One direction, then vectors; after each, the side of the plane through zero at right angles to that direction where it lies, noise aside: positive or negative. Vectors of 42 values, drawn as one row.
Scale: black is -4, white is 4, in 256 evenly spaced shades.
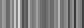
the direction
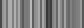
positive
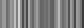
positive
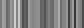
positive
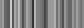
positive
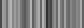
positive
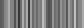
negative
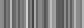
negative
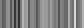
negative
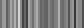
positive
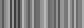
negative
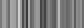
positive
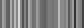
positive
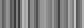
negative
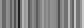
negative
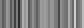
negative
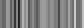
negative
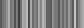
negative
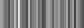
positive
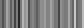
negative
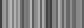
positive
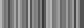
positive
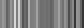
positive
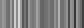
positive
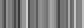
negative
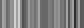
positive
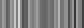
positive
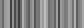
negative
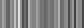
positive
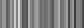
positive
